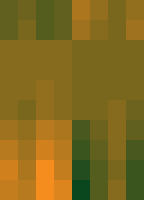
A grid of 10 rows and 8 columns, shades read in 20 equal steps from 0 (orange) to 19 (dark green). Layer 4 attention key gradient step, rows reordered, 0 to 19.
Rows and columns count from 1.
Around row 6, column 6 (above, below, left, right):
10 11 10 9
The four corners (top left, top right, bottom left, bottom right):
12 8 4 15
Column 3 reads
13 13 9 9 8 8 5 3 0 0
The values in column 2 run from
5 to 11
